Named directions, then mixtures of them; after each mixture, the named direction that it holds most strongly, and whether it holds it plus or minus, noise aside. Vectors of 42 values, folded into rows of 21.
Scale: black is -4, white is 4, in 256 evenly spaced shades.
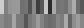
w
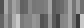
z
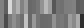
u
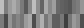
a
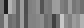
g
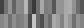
a, minus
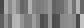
z, plus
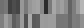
u, minus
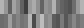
a, plus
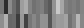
z, minus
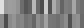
w, plus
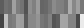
z, plus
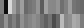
g, plus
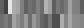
u, plus
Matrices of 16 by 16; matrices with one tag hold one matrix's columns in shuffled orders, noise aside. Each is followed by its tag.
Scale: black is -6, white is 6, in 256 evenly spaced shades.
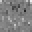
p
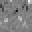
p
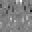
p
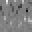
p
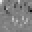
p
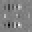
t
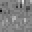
p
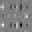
t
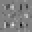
t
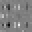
t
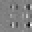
t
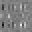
t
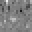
p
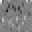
p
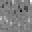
p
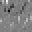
p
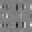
t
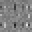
t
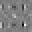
t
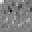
p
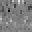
p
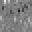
p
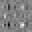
t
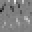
p
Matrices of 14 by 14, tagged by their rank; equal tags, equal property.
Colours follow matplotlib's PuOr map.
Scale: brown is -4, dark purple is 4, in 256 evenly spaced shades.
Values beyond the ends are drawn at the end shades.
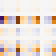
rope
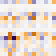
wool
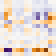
wool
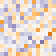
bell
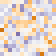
bell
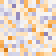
bell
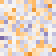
bell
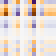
rope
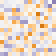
bell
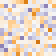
bell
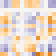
wool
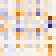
wool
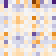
wool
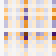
rope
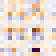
wool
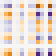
rope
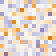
bell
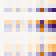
rope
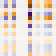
rope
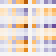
rope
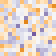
bell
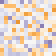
bell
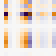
rope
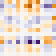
wool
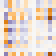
wool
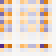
rope
